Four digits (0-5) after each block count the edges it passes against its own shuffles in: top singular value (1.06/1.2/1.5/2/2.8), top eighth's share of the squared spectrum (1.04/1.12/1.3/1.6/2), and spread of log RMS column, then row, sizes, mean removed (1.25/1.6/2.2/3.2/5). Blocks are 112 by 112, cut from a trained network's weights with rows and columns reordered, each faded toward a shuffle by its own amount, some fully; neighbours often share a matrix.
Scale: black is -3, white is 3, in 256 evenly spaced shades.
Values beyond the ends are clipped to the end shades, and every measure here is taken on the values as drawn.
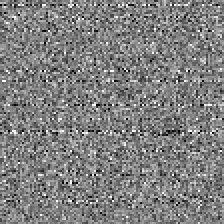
3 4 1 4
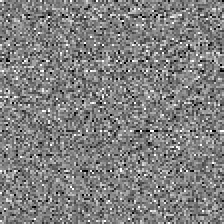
2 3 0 3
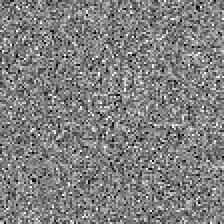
1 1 0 0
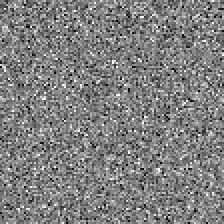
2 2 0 2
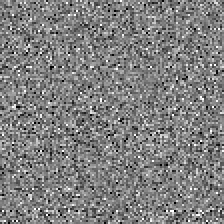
2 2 0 2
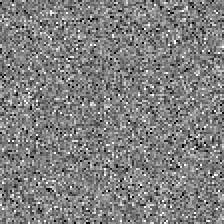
0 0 0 0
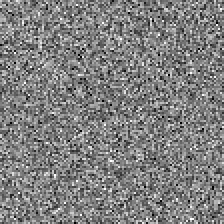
1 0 0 0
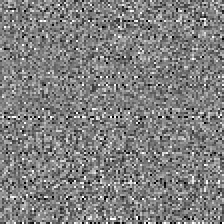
3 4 2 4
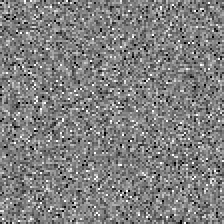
0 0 0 0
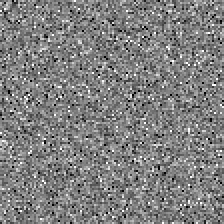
0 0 0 0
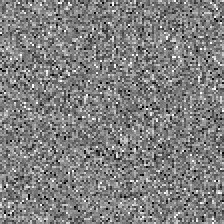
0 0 0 0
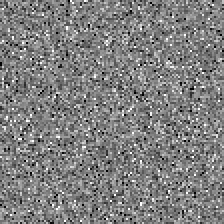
1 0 0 0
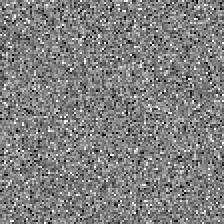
0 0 0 0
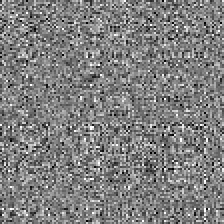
4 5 3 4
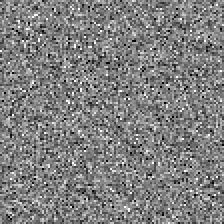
0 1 0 0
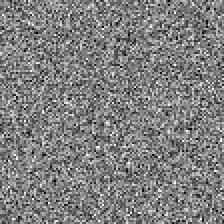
3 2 0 0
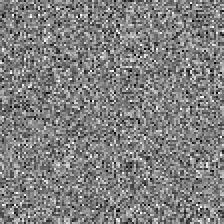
4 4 2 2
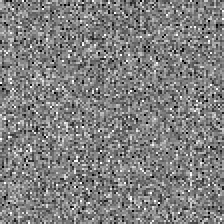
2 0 0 0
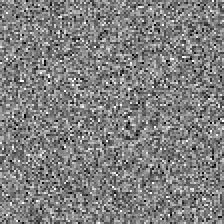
2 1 0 0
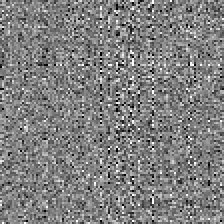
4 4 4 2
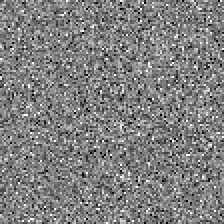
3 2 2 0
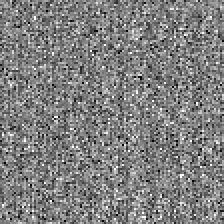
3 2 0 1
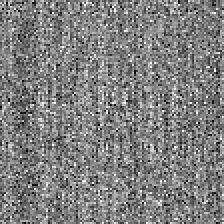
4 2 0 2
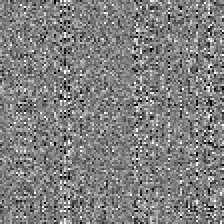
4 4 4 2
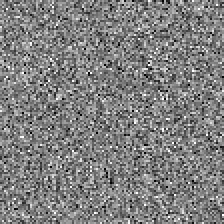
3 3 1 1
